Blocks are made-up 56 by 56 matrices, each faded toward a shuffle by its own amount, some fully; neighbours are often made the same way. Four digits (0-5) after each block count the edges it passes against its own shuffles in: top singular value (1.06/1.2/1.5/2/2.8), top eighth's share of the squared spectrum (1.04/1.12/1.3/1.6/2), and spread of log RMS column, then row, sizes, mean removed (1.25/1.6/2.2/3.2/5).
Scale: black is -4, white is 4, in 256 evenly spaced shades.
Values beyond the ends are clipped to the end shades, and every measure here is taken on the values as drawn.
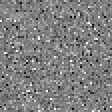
1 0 0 0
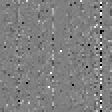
4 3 2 0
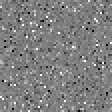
0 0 0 0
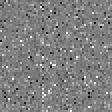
1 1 0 0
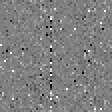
3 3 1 0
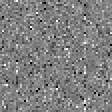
1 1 2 0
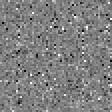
1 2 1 0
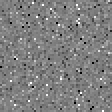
1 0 0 0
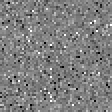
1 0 0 0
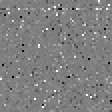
2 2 0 0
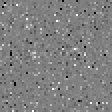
1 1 0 0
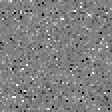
2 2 0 1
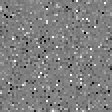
1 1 0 0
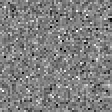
2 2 0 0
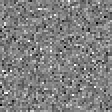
2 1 0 0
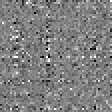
3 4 2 2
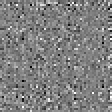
3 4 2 2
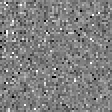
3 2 1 1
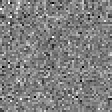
3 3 2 2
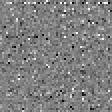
3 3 1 1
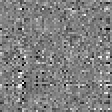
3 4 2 3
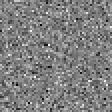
2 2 0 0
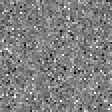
1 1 0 0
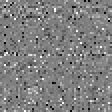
3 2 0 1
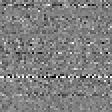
3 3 0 3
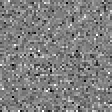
1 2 0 2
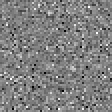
3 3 1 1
